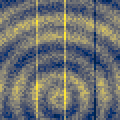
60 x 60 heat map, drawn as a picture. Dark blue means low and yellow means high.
No overall slope runs across the table. Rings spread out from the bottom middle. Horizontal stripes repeat 2 times down the table. Columns 19, 33 and 48 stand out from the rest.
